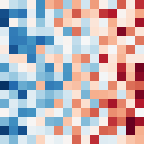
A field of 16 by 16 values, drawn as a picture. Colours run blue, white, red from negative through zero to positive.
No regular stripes run through it. There is an overall slope up to the right. On average the colour sits 50% of the way up the scale. The ninth with the highest average is the bottom right.
